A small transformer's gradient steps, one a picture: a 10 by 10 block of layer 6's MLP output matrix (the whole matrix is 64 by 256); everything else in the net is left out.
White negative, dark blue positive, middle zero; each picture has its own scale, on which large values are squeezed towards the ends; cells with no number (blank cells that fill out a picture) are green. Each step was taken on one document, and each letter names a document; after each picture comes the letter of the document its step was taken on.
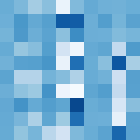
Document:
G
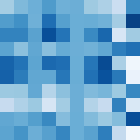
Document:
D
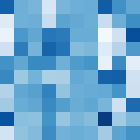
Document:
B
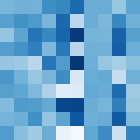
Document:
G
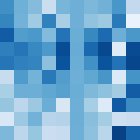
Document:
D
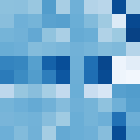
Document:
D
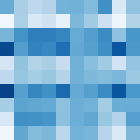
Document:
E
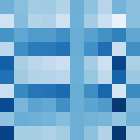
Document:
E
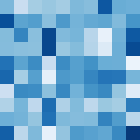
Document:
B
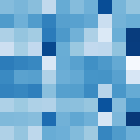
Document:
B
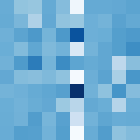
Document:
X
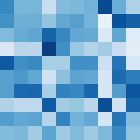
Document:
B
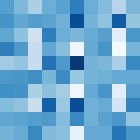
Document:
G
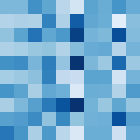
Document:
G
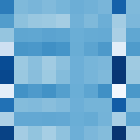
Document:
E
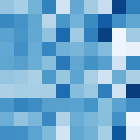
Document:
B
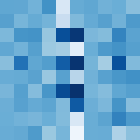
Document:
X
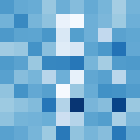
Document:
G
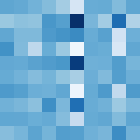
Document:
G
